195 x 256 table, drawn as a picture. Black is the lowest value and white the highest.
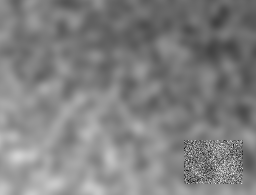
Odd rows or columns: none. Odd patch: rougher, in the bottom right. Stripes: none. Ninth with the highest average: bottom left. Mirror symmetry: none. Ninth with the lowest average: top right. Slope: up to the bottom left. Roughest part: bottom right.
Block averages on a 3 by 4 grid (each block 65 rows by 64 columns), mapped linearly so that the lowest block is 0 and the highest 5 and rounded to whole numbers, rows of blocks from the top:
2110
3321
5432
